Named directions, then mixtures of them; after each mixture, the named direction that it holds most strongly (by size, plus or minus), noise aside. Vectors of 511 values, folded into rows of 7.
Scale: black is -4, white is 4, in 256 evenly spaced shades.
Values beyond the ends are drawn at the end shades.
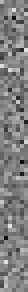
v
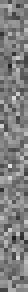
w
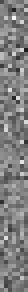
v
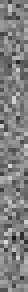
w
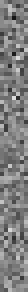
w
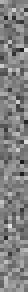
v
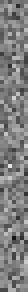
w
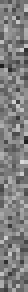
v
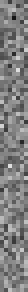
w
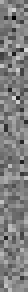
v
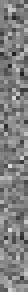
w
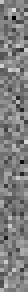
v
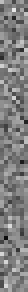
v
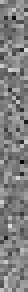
v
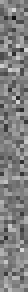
v
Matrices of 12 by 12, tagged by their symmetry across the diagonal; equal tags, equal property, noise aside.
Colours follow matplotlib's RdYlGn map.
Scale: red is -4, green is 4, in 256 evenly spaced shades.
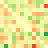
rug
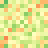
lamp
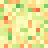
rug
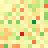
rug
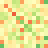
lamp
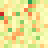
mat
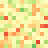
mat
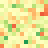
mat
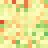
mat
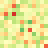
lamp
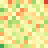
rug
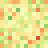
lamp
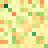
lamp
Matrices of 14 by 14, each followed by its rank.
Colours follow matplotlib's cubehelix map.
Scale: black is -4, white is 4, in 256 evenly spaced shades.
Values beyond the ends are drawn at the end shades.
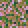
full rank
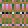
one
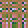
one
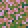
full rank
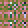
two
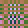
one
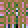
two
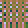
one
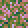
full rank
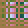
one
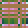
one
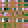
two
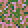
full rank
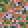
full rank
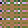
one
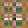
one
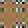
one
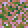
full rank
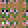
two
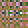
two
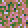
full rank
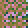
two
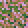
full rank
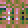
two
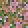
full rank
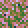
full rank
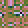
two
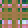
one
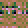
two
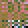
two
